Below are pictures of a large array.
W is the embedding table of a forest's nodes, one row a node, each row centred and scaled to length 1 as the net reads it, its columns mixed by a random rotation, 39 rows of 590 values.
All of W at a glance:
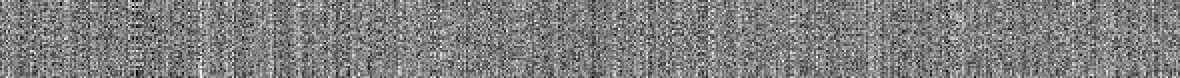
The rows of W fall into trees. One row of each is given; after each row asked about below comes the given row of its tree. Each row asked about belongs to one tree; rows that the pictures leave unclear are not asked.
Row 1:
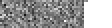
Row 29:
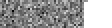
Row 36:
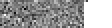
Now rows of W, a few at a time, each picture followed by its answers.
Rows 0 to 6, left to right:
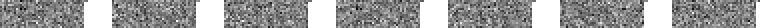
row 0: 36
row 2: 1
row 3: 36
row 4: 1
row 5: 29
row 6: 36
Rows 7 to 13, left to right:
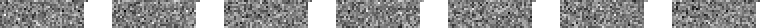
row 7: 36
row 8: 29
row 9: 36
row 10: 29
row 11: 1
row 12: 36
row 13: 36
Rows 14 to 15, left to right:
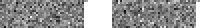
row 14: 1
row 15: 29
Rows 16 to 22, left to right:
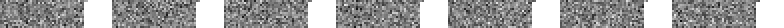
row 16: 29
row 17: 1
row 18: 36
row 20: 29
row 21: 36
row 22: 1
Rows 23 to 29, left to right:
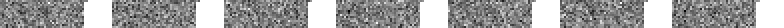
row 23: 29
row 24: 36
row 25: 1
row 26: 29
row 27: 29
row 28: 1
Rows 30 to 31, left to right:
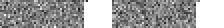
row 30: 36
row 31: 1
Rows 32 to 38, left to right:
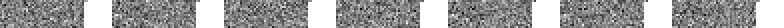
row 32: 1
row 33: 36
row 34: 1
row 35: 36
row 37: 36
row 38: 29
